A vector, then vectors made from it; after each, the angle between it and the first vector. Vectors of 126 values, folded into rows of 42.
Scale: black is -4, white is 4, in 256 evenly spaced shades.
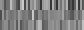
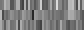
nearly opposite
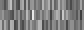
partly aligned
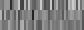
nearly opposite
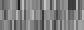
partly aligned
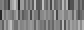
partly aligned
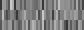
orthogonal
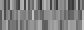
nearly parallel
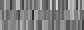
nearly opposite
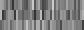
orthogonal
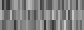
orthogonal
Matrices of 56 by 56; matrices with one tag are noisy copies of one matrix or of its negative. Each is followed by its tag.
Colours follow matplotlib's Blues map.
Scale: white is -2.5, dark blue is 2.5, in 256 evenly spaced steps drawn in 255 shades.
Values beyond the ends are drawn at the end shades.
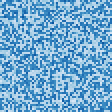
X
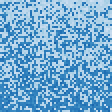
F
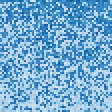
F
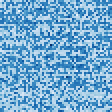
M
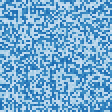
X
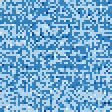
M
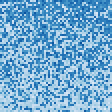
F
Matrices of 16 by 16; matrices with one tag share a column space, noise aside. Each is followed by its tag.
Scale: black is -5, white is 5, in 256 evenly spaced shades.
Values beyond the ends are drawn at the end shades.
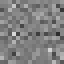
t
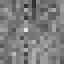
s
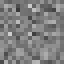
t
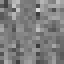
s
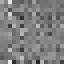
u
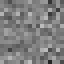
u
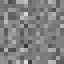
u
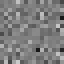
u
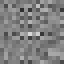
t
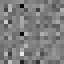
t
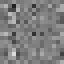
t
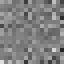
u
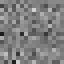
t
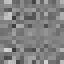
u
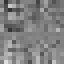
s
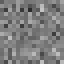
t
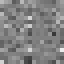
u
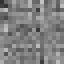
s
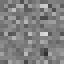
t
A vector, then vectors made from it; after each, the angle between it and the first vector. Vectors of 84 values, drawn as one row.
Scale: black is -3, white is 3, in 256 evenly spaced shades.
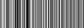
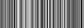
partly opposed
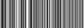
nearly opposite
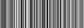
nearly opposite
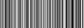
orthogonal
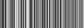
nearly opposite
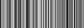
partly aligned
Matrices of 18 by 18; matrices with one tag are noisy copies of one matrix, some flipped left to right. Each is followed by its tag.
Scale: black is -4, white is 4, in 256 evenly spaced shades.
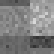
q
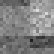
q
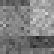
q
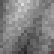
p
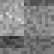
q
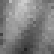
p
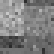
q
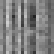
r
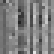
r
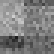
q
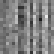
r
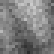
p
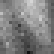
p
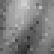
p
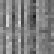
r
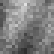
p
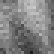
p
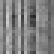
r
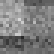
q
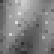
p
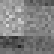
q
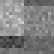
q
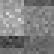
q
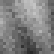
p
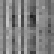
r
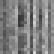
r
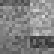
q
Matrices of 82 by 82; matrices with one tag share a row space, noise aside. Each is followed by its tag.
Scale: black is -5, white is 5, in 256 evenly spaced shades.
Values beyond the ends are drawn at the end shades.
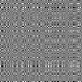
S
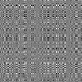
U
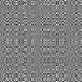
U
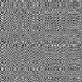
S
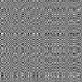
S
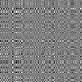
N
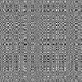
U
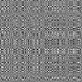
S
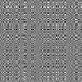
U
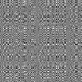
U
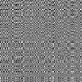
N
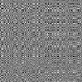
S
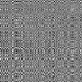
N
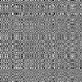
N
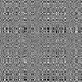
U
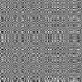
S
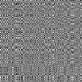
N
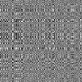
N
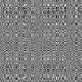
U
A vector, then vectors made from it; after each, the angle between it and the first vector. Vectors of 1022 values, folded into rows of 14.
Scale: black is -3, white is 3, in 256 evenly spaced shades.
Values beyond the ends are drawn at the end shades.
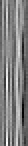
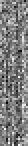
partly opposed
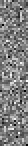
orthogonal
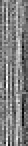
nearly parallel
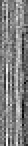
nearly parallel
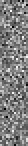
orthogonal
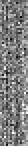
partly opposed
